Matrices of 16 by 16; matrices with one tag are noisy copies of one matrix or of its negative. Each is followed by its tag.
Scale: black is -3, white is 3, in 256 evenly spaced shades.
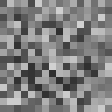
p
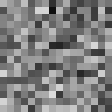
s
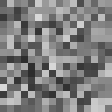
p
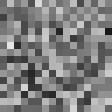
p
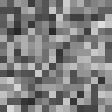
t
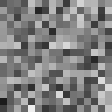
s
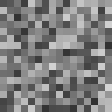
s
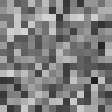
t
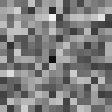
t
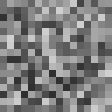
p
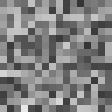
t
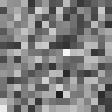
s
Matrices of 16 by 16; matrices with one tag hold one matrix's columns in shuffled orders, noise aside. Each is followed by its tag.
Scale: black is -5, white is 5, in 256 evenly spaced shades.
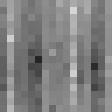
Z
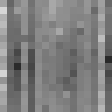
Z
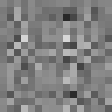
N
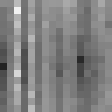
Z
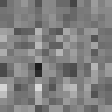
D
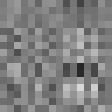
D
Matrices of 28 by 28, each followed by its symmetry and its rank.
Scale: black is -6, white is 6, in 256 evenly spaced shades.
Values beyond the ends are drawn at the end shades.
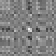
symmetric, rank two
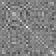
symmetric, rank five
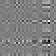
neither, rank two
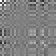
symmetric, rank two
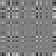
symmetric, rank one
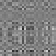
neither, rank two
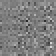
neither, rank five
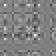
symmetric, rank two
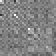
symmetric, rank five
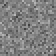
symmetric, full rank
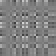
symmetric, rank one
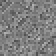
symmetric, full rank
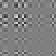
symmetric, rank one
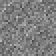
symmetric, full rank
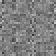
neither, rank five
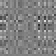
neither, rank two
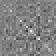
symmetric, rank five
